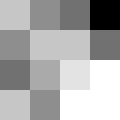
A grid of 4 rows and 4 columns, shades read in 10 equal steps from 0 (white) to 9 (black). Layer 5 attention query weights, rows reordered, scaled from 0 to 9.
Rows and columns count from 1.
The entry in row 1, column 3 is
5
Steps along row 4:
up down same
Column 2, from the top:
4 2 3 4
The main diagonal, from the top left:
2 2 1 0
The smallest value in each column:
2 2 0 0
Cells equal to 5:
3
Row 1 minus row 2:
-2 2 3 4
